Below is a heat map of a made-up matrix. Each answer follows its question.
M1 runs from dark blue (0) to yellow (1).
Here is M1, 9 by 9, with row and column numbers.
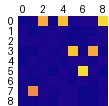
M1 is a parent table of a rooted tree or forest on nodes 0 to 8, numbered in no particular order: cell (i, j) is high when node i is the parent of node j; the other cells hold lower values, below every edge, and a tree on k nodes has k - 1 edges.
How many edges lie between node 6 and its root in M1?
2
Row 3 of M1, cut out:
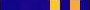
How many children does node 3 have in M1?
2
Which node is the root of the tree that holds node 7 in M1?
3
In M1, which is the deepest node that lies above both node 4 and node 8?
0
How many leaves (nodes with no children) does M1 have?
5
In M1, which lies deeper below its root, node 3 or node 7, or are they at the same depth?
node 7
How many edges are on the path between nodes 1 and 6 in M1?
4
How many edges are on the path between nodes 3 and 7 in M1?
1
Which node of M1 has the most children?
0
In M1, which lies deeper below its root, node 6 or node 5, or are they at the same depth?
node 6
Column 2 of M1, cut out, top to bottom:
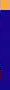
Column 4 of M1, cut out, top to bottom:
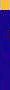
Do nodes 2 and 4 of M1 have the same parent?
yes
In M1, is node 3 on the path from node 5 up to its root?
yes
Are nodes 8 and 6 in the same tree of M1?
no
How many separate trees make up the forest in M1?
2
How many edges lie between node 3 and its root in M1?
0
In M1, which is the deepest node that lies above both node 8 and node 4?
0
